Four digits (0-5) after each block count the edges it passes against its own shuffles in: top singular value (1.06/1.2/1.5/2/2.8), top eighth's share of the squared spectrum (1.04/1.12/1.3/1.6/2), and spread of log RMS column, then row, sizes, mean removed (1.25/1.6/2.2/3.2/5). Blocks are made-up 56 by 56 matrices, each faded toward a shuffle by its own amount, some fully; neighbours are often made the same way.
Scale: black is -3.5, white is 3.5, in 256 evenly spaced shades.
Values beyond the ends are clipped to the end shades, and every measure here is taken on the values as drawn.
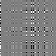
5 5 4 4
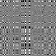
5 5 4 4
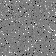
0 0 0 0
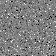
1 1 0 0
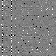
4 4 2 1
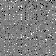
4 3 1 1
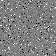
1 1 0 0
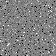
1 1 0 0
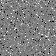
0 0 0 0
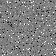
0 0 0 0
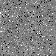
2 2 1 1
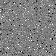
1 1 0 0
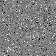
1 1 0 0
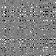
4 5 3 3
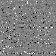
2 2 0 1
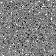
1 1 0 1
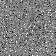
2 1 0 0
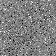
1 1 0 0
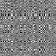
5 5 3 3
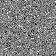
2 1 0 0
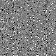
1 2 2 0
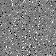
1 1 1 0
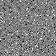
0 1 1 0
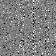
2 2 2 0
